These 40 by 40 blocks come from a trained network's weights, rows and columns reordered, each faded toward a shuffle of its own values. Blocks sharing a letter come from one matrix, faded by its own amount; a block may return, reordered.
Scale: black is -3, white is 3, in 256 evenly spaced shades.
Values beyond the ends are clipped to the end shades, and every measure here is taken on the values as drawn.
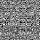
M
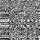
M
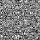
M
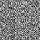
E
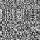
E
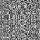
E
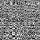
M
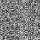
E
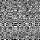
M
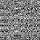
M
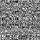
M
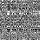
M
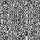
E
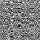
M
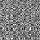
E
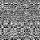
M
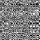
M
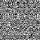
M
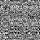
M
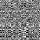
M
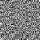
E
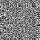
E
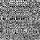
M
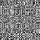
E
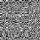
M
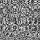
E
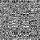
M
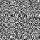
E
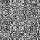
E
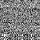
M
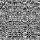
M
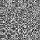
E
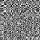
E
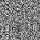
E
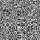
E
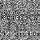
M
